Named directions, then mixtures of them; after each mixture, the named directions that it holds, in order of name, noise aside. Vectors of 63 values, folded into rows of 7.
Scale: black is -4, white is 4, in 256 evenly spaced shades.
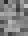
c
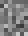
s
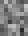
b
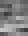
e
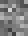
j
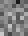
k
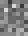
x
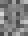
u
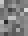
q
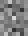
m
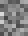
u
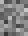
m, q, s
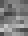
e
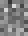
x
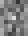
k, m, q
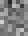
q, u, x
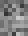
e, j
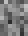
b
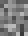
b, c, s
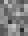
b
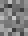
m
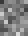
j, q, u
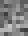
e, k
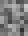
b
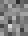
b, k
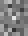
m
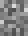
b, q, x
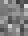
b, k, x
